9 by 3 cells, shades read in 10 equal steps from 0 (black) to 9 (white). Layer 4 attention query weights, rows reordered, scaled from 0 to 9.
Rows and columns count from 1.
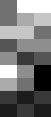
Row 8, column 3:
2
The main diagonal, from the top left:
4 6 4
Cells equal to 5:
4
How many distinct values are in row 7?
3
